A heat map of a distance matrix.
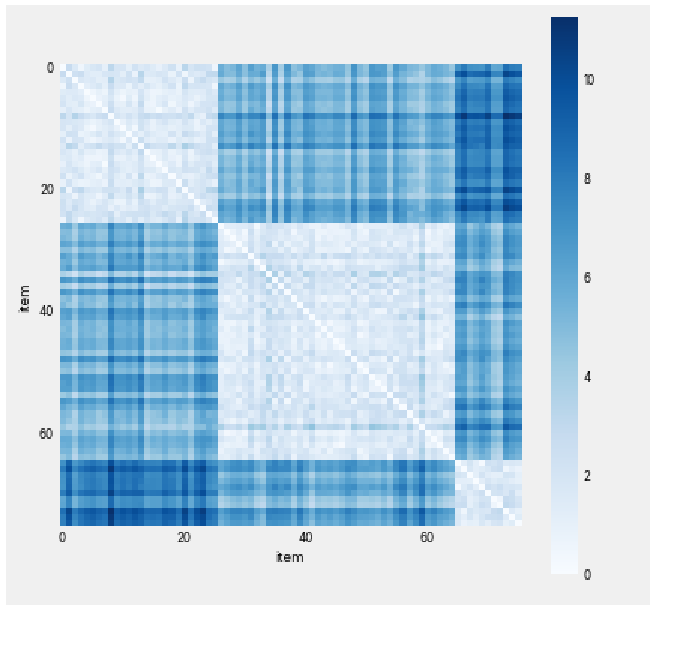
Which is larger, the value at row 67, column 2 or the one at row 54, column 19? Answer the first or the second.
the first
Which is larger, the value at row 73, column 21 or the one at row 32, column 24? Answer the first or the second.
the first
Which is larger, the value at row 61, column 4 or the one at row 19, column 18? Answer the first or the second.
the first
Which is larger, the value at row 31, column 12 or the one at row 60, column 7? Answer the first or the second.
the first
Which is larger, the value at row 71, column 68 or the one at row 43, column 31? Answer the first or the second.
the second
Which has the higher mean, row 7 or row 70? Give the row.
70
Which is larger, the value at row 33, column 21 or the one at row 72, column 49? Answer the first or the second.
the first
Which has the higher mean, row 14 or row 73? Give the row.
73
